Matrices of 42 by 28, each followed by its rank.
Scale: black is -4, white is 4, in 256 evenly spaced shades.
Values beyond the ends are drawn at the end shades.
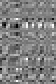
three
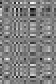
two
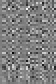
three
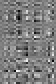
three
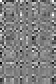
three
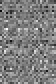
five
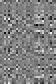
three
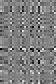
two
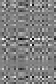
two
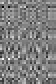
three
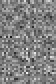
five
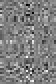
five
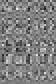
three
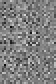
five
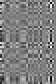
two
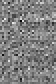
five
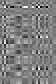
two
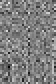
five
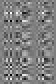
two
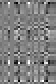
two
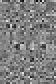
five
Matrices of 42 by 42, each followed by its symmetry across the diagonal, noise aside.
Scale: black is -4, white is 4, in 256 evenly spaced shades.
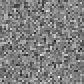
antisymmetric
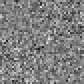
antisymmetric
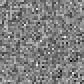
symmetric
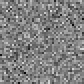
symmetric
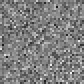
symmetric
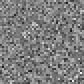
symmetric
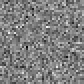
antisymmetric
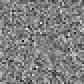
antisymmetric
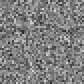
antisymmetric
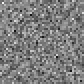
symmetric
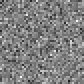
symmetric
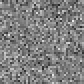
antisymmetric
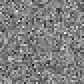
antisymmetric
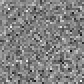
symmetric
